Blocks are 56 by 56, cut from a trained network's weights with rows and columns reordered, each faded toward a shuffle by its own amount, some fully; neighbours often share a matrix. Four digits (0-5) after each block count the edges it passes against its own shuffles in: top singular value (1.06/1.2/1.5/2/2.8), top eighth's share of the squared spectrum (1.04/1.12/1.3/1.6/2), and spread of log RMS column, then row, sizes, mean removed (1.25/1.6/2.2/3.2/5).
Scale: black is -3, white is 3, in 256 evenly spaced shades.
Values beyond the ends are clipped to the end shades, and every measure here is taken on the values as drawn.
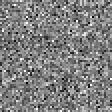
1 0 0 0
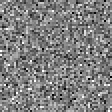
0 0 0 0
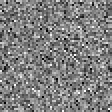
0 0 0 0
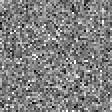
0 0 0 0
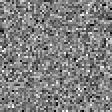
0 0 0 0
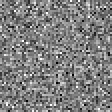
2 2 0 1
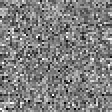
3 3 1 1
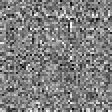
4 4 1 2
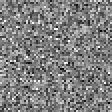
3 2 0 1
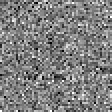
3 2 1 1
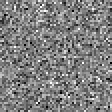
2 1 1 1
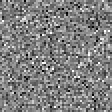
0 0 0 0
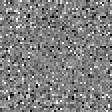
3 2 0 1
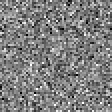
1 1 0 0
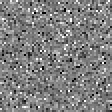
1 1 0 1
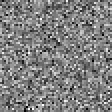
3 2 0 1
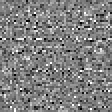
3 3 0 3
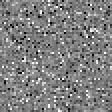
1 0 0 0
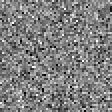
1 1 0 0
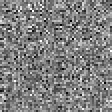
3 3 1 2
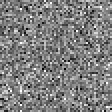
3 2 1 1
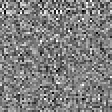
4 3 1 2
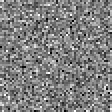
1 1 0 0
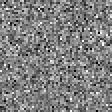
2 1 0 0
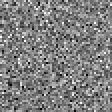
1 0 0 0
